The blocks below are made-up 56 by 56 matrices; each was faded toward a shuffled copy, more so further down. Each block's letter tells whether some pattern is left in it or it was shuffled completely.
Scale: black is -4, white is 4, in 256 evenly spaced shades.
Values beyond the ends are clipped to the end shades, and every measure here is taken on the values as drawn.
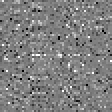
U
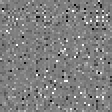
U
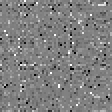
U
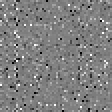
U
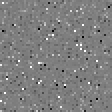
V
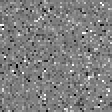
V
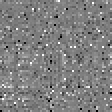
U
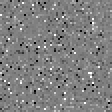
V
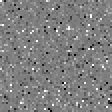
V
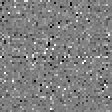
U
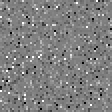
V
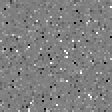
V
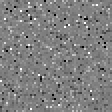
V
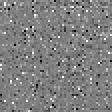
U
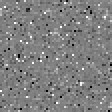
V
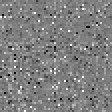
U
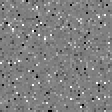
V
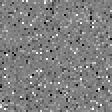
V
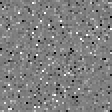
V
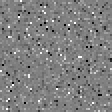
V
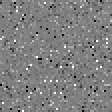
V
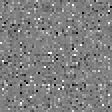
U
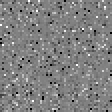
U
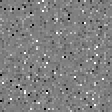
V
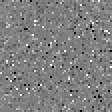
V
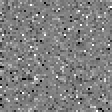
U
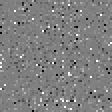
U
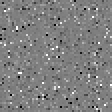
U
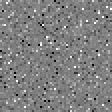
V
